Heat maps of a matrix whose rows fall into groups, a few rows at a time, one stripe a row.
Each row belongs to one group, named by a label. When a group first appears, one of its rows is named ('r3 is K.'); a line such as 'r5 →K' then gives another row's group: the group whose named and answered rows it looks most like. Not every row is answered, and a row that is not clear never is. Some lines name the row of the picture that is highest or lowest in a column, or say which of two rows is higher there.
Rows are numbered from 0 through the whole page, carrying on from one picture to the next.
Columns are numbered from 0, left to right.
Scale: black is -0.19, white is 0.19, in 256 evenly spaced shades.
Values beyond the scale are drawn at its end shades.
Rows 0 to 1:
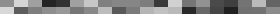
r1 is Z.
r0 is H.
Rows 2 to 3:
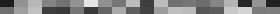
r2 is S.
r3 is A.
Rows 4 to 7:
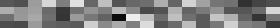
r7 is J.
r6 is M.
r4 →S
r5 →H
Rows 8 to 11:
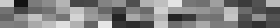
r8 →Z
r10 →S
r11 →S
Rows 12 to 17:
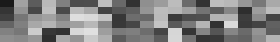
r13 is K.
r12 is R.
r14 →S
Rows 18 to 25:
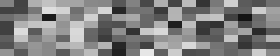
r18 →S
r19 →R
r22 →K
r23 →K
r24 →S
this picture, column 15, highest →20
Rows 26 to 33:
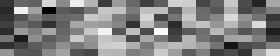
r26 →K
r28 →J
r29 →J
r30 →S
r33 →Z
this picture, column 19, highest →33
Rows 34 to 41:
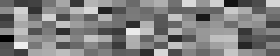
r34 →Z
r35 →K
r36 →R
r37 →J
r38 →M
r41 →S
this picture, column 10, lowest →41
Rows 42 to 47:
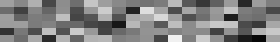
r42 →H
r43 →J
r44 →Z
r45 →M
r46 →K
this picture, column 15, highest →45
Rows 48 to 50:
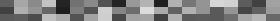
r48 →M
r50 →R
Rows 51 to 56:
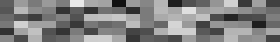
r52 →A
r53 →Z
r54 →M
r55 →A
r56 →J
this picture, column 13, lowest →51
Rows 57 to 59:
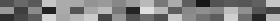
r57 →R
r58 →J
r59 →K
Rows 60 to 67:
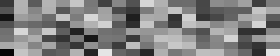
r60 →K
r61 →R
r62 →J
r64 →M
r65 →A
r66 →M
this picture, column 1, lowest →63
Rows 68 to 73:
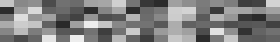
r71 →H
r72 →M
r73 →K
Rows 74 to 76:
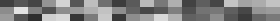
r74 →R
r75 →H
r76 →Z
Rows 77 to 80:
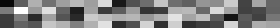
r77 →S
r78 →M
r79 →Z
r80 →R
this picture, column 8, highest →79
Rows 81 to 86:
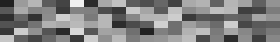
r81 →A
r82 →M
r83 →R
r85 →A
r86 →Z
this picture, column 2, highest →81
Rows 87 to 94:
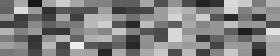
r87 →R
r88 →A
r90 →J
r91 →H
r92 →R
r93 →K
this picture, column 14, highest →89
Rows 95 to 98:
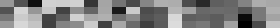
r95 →R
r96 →M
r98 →H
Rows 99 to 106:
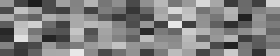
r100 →A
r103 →A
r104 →A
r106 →K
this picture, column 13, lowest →102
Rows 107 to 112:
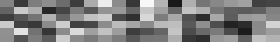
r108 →A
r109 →R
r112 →R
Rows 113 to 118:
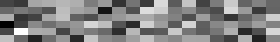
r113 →S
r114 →K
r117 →M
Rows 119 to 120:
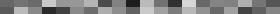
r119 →J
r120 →A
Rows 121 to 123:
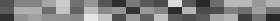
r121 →R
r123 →S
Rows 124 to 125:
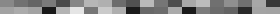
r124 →J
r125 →H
